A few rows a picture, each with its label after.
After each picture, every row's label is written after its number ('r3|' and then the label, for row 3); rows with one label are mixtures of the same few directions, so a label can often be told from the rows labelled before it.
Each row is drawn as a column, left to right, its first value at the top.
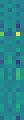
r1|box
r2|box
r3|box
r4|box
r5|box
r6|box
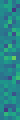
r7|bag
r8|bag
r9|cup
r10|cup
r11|bag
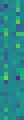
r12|cup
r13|bag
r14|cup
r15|box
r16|cup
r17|box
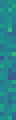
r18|cup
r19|box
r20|box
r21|bag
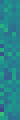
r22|bag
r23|box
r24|bag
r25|box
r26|bag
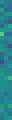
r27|box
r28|cup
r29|cup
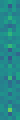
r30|cup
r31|cup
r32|bag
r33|cup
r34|bag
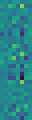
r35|box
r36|bag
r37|bag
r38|cup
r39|bag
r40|bag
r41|cup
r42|bag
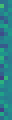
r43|bag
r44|cup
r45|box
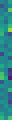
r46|bag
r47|cup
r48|box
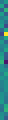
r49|box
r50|box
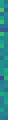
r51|cup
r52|box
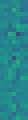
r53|bag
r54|box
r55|box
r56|cup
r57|box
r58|cup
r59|cup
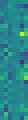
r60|cup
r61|bag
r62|bag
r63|box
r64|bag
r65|box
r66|bag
